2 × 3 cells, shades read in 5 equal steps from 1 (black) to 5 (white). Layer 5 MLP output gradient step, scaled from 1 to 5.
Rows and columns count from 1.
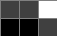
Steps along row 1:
same up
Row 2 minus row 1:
-1 -1 -3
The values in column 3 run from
2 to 5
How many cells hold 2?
3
